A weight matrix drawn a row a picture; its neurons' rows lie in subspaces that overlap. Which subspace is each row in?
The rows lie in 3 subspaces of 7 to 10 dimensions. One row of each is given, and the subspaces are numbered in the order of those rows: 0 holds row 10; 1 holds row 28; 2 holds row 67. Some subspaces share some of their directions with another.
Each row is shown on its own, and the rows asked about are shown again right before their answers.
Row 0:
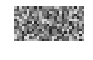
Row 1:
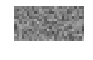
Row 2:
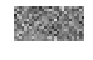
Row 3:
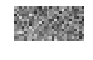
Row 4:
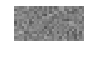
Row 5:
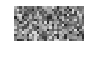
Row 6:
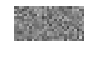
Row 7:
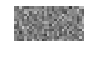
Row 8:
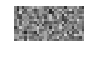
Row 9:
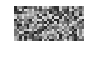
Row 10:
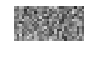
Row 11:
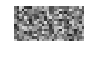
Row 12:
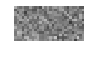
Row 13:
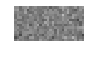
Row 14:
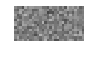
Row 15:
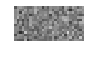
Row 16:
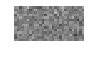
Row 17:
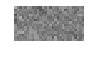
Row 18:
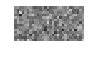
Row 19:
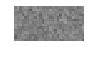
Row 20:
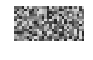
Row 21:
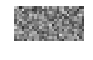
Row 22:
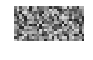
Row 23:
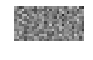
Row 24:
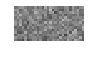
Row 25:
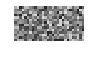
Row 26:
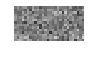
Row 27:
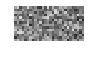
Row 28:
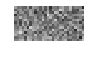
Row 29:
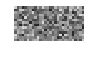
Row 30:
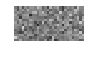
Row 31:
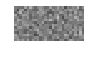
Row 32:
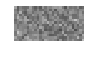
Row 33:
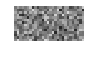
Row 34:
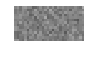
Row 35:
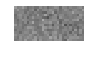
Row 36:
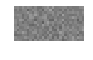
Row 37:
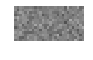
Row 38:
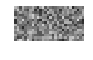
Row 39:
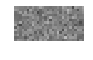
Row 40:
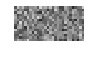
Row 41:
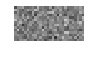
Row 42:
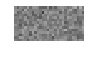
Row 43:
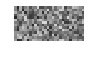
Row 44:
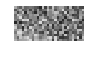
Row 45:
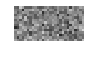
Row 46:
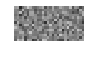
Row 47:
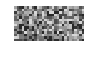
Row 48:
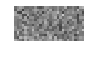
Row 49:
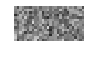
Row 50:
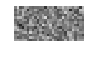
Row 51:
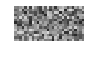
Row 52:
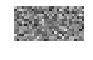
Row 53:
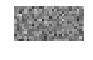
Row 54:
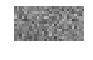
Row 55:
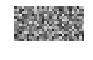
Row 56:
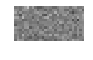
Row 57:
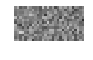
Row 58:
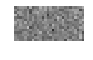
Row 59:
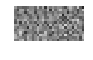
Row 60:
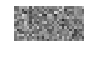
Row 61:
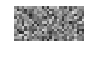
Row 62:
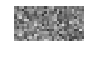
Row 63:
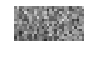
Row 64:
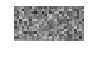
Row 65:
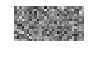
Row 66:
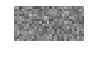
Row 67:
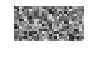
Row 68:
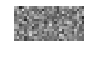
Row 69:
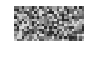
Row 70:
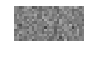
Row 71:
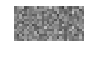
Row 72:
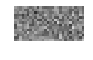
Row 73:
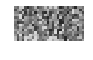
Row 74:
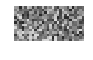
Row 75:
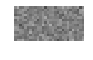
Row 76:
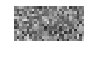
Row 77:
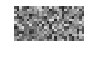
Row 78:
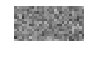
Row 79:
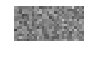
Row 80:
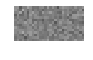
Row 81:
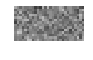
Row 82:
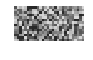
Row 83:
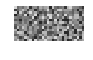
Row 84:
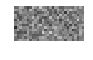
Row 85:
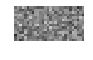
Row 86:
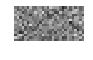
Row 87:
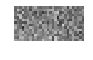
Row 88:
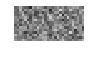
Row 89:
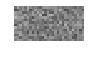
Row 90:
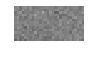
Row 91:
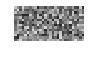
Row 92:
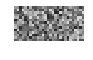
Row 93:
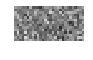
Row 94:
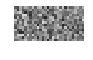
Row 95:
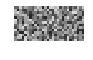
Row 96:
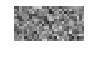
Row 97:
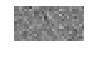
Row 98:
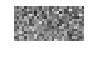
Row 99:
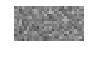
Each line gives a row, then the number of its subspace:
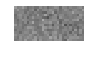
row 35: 0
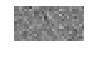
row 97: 1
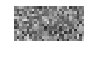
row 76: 2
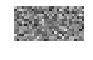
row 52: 2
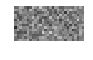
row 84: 0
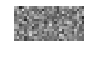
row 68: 2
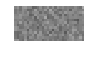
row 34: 1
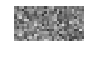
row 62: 2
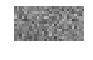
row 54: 0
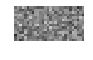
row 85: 2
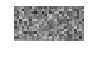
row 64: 2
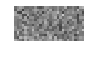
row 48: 2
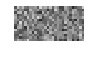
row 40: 0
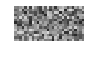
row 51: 0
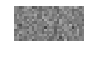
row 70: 0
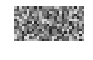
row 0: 2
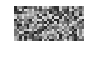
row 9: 0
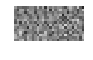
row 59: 0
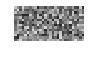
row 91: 0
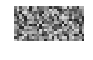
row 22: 2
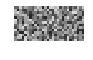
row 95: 0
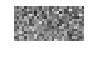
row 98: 1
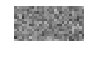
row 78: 0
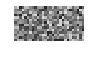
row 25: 1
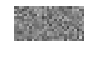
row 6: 1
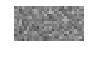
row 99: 1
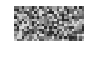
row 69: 0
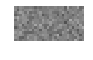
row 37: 2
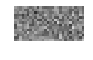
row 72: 0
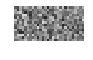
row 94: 0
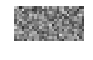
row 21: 2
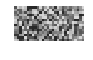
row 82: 1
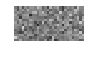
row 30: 2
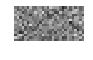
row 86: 2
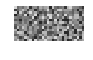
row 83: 1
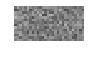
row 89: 0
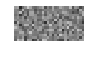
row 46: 2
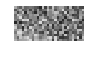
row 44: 2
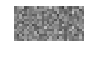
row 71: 0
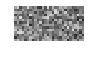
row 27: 0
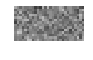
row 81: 2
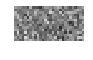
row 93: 2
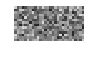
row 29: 2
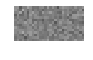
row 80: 2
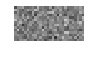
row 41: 1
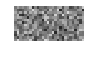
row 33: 2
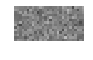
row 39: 0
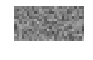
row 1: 0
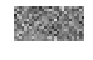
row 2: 0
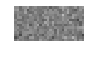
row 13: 0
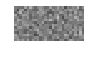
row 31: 1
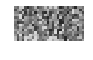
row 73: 0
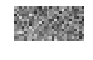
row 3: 1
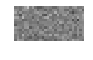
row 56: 0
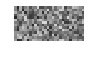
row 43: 0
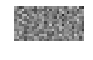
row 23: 2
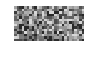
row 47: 0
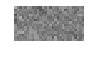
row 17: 2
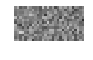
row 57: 0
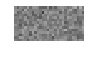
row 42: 0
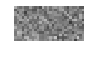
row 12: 2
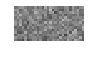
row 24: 2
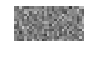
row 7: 2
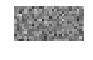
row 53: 0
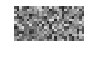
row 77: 0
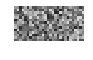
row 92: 0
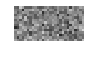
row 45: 2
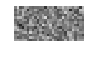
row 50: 1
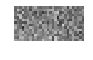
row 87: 2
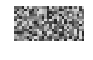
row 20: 1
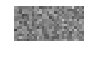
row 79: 0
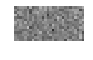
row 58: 1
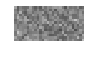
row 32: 2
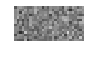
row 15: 1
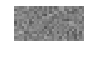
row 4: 0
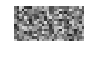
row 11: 1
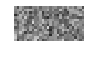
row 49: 2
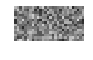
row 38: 0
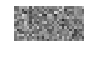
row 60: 0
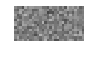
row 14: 1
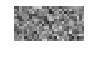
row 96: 2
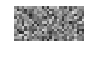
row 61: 0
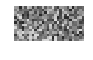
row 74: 2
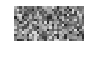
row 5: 2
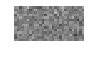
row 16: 0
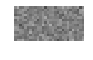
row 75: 1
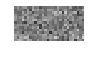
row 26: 2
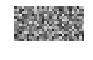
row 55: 2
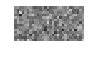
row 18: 2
